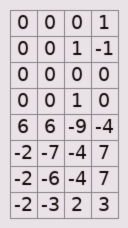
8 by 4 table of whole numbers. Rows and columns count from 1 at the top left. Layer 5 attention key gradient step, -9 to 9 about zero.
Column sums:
0 -10 -13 13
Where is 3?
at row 8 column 4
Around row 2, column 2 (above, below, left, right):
0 0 0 1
